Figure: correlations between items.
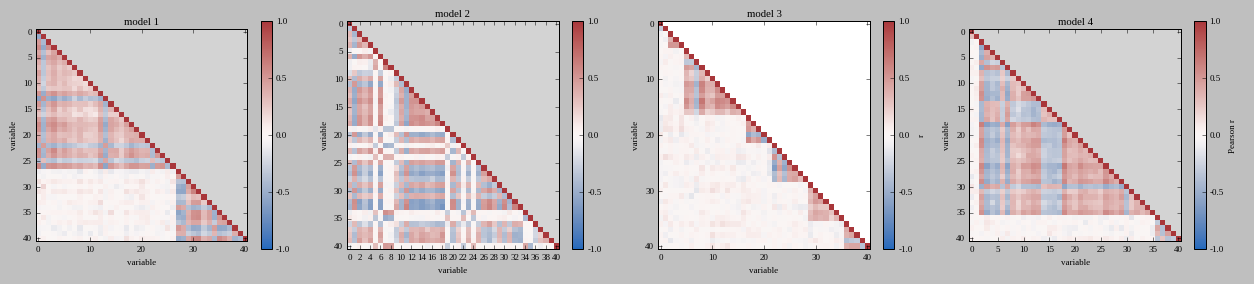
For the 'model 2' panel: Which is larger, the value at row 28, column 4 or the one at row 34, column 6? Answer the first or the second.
the second
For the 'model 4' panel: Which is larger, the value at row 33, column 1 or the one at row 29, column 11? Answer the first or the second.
the second
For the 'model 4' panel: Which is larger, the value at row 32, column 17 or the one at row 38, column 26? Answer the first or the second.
the second
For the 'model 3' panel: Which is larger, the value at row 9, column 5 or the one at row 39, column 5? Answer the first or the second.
the first
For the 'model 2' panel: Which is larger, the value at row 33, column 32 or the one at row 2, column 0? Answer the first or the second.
the first
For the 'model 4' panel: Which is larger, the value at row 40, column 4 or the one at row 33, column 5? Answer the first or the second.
the first
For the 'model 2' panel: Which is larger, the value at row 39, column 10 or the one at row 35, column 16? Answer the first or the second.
the first
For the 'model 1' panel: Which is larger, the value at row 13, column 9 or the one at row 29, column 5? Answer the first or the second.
the second
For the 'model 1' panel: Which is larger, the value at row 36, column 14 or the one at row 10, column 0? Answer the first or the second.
the second
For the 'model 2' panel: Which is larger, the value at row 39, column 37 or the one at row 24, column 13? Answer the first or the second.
the first
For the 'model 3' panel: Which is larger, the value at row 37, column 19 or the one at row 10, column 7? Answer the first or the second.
the first
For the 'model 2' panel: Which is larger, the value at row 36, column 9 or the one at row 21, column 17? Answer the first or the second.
the second
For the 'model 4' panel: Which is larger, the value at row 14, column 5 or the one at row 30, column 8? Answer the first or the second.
the first
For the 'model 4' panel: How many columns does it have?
41
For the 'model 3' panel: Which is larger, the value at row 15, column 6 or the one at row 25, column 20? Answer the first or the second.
the first
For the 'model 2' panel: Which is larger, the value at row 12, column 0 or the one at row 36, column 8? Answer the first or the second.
the first
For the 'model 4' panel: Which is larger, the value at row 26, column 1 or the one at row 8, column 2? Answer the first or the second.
the second
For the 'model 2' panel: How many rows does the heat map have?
41
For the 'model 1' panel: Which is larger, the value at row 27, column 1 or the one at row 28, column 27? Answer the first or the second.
the second
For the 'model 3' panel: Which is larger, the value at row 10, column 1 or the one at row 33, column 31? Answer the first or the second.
the second
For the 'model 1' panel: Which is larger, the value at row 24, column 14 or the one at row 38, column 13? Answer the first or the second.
the first
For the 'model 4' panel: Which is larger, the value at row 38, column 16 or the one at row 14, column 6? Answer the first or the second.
the first
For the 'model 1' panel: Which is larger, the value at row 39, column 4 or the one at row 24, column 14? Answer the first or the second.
the second
